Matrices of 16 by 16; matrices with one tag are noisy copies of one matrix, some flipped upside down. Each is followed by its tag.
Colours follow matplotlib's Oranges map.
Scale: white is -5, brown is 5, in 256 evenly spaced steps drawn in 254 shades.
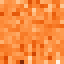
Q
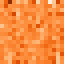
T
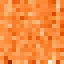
T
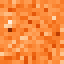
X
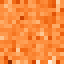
T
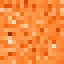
X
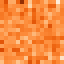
Q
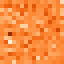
X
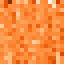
T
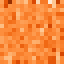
T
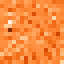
X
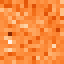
X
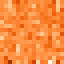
T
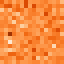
X
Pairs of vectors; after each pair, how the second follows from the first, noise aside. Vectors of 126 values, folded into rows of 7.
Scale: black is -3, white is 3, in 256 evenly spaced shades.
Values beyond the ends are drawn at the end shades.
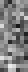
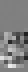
partly zeroed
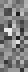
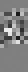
partly zeroed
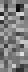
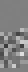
partly zeroed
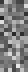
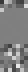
partly zeroed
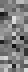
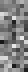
sign-scrambled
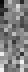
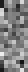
sign-scrambled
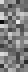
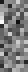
sign-scrambled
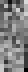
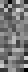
sign-scrambled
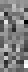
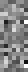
sign-scrambled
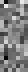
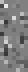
partly zeroed
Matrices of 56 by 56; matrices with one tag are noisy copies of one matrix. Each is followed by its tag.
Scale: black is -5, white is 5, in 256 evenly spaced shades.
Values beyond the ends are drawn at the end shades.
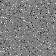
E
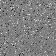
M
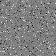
E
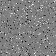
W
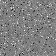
M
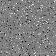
W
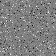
E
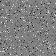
E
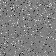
M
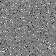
E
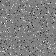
E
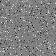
E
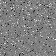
M
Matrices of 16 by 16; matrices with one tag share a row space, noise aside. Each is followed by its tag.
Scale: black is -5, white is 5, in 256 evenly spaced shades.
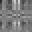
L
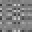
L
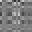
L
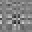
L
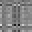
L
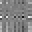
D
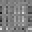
D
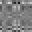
L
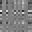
D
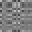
L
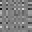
D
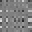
D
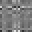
L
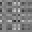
L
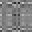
L
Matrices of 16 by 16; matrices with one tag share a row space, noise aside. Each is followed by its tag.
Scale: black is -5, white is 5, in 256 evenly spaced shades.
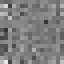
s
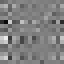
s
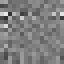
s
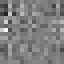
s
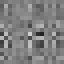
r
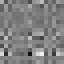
r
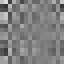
s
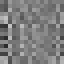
s
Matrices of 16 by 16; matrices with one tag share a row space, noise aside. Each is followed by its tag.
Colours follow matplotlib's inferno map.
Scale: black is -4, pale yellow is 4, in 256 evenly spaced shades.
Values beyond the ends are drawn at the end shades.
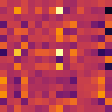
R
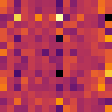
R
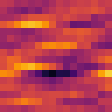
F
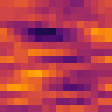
F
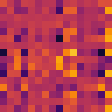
R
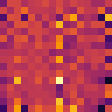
R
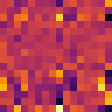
R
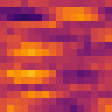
F
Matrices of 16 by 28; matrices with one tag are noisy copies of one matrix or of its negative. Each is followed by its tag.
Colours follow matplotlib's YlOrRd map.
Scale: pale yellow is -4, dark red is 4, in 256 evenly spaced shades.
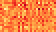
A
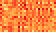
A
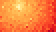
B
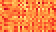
A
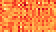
A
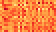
A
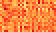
A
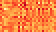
A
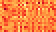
A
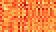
A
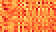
A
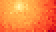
B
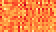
A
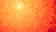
B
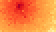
B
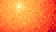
B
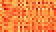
A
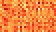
A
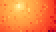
B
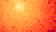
B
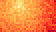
B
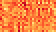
A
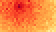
B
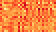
A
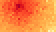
B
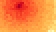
B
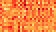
A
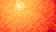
B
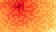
B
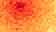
B
